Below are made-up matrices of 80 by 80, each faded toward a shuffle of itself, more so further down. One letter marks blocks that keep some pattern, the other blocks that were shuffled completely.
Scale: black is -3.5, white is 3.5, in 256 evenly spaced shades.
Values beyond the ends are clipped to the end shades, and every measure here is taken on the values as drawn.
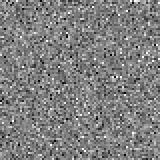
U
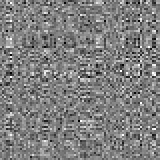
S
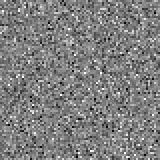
U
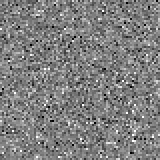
U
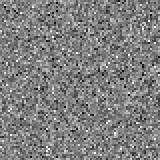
U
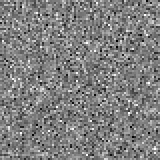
U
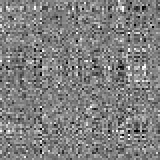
S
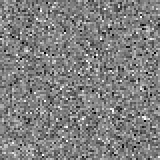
U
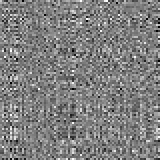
S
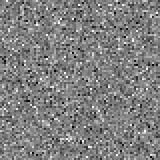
U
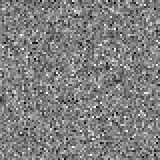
U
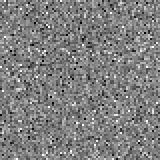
U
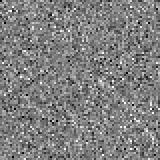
U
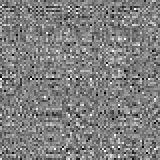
S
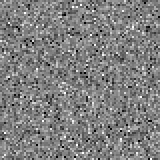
U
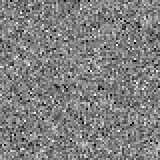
U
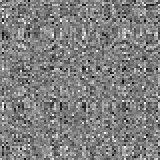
S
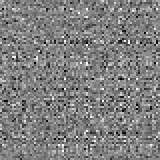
S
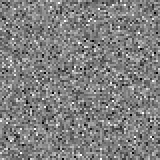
U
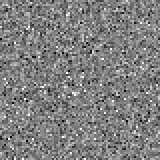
U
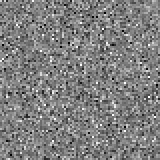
U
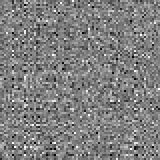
S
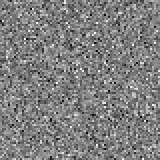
U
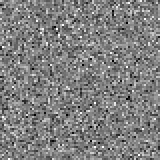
U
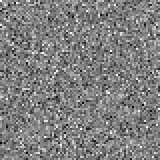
U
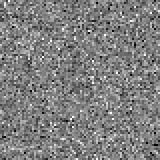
U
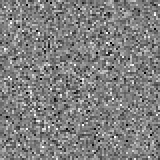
U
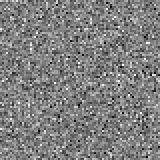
U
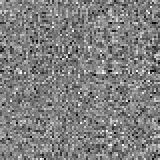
S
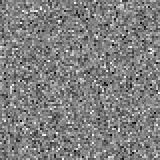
U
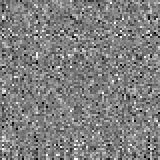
S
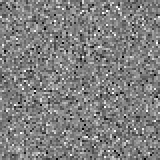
U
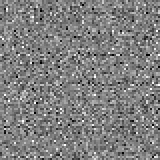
S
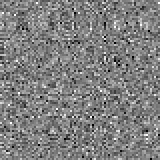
S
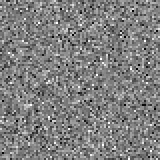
U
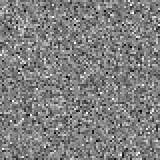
U
